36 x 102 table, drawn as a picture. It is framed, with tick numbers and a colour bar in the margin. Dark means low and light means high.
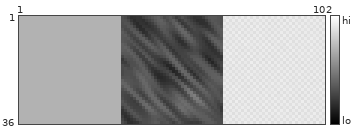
It is made of 1 by 3 panels. Panel 1,1: high, flat. Panel 1,2: low, slanting down to the right. Panel 1,3: very high, checkered, faint in contrast.
